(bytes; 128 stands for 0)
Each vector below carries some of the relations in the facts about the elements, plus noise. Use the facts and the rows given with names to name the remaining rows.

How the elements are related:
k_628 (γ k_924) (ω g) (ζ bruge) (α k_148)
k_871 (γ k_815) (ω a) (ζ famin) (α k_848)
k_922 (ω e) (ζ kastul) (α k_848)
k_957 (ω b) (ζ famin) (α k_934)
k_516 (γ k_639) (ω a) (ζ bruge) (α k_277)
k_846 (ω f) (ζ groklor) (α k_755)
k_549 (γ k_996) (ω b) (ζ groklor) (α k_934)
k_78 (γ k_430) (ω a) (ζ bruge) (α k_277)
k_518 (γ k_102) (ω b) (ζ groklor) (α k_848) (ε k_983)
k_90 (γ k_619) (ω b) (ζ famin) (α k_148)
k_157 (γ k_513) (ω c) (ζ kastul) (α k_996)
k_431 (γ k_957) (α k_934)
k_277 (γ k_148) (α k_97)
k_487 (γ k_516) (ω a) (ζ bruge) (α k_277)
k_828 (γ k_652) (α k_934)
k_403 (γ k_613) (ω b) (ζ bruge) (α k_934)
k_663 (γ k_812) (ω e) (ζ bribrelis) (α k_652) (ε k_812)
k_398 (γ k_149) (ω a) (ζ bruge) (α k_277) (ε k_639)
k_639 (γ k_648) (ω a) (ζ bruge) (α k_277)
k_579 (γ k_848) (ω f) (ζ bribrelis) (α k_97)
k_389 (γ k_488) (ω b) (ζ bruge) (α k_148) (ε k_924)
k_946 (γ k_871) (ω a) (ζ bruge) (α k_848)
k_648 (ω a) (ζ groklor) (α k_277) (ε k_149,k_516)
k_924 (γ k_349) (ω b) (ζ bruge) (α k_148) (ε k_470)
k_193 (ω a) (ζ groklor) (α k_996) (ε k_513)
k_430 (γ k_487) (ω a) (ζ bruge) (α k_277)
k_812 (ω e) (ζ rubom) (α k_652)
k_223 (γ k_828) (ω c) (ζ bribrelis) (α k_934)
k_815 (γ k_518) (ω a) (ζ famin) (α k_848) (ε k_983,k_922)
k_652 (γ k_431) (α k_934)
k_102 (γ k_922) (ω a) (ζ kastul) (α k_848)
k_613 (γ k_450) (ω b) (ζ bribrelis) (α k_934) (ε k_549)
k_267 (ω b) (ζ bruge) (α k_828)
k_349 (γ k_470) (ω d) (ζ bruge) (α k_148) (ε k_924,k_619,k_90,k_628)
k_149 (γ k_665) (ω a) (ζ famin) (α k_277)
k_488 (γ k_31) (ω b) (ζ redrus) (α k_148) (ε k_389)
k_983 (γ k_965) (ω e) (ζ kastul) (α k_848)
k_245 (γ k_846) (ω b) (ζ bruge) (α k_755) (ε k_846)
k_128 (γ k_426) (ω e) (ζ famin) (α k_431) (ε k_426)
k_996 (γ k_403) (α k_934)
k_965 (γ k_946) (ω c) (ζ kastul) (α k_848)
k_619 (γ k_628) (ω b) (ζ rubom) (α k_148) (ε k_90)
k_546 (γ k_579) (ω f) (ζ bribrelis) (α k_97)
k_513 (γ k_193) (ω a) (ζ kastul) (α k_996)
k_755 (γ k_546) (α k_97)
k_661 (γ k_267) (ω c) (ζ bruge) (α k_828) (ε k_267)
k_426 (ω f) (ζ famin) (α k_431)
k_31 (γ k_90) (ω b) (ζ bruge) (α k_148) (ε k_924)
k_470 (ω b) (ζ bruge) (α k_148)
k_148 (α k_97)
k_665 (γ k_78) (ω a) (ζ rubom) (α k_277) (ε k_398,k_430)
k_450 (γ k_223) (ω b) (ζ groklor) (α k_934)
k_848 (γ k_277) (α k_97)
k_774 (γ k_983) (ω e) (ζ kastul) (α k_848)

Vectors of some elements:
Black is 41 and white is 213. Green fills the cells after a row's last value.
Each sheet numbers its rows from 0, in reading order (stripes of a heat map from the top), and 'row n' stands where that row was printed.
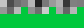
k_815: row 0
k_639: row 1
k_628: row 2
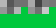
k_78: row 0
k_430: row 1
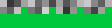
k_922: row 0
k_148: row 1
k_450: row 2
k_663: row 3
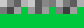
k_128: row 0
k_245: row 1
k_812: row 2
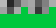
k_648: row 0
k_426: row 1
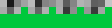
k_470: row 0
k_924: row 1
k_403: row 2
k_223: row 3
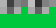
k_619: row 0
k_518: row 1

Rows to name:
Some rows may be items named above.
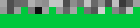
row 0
k_149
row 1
k_934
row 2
k_389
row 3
k_148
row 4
k_922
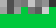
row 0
k_846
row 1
k_848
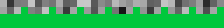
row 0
k_628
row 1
k_398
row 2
k_223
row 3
k_245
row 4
k_996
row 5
k_223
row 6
k_487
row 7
k_516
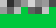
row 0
k_102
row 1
k_755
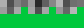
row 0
k_579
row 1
k_516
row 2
k_871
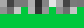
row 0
k_430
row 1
k_957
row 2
k_430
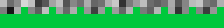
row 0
k_431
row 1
k_922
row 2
k_31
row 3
k_513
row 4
k_349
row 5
k_983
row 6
k_549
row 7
k_661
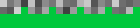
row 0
k_97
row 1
k_389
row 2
k_157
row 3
k_488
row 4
k_774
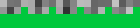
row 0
k_193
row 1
k_90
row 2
k_549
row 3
k_965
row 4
k_665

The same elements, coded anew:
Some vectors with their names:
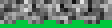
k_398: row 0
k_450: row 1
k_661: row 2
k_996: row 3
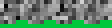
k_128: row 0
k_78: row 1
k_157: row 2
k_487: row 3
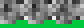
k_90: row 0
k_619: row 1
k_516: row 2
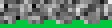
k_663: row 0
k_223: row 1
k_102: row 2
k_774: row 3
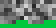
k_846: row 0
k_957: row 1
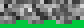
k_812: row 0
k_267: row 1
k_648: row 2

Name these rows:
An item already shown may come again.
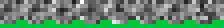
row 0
k_665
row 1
k_398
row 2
k_245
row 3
k_97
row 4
k_924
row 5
k_639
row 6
k_149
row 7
k_193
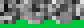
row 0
k_157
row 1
k_389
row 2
k_983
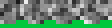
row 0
k_774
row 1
k_148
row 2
k_846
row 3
k_470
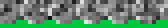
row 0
k_546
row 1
k_922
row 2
k_965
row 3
k_470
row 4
k_488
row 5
k_934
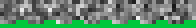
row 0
k_848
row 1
k_828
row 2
k_518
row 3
k_398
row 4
k_619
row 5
k_628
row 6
k_513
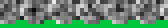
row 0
k_815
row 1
k_755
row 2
k_518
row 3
k_957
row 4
k_31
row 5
k_815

